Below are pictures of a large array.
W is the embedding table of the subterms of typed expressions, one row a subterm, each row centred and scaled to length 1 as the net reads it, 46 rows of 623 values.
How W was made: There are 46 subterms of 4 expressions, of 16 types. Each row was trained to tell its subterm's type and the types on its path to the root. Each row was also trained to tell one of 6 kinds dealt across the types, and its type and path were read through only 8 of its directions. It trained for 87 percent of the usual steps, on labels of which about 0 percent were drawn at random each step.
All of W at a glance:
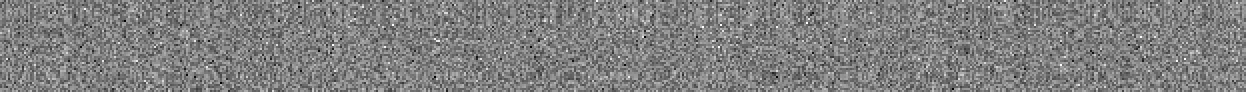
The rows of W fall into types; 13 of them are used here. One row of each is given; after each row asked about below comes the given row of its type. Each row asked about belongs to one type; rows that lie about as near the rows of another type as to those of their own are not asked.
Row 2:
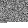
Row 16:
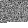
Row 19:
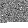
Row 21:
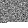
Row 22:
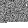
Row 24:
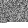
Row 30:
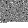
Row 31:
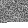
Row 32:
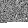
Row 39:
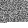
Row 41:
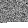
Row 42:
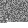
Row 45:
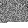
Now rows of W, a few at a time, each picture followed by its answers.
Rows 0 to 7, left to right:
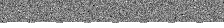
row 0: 24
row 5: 39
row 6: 39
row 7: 24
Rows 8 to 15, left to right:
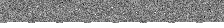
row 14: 31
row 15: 39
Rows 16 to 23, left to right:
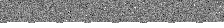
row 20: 30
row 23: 16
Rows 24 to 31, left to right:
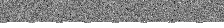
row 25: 42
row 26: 16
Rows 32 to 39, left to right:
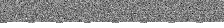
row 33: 42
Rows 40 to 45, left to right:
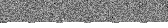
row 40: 21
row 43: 42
